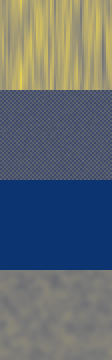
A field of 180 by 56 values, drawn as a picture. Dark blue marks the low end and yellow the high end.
It is made of 4 by 1 panels. Panel 1,1: high, streaked downward. Panel 2,1: low, checkered. Panel 3,1: very low, flat. Panel 4,1: middling, blotchy, faint in contrast.
